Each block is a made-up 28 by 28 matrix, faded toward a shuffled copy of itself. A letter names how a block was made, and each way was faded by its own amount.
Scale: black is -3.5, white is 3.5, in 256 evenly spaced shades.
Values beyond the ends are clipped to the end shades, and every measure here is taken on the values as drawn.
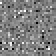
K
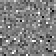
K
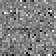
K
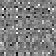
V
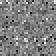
K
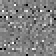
K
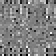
V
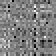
V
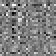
V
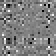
V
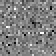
K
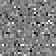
K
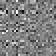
V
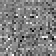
K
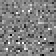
K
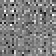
V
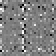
V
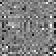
V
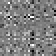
V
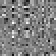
V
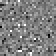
K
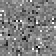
K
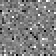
K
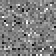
K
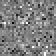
K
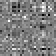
V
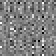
V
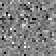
K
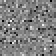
K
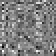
V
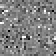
K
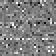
K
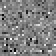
K
